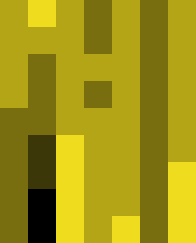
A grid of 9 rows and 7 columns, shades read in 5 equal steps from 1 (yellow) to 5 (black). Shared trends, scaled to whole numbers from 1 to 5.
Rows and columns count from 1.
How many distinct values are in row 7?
4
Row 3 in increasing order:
2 2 2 2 2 3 3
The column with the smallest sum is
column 3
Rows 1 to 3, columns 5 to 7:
2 3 2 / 2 3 2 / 2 3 2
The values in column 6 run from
3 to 3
